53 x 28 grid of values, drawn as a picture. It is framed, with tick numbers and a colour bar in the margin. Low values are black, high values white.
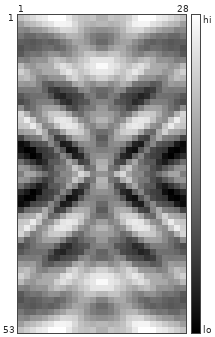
Stripes: horizontal, repeating 6 times. Slope: none. Mirror symmetry: left to right and top to bottom. Odd rows or columns: none.
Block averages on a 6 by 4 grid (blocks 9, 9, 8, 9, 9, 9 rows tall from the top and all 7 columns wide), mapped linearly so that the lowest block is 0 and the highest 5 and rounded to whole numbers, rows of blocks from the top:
3553
3333
0220
0220
3333
3553
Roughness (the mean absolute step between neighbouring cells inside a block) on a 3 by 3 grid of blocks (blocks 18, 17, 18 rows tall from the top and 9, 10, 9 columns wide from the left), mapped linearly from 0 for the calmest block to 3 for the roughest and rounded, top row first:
101
323
101
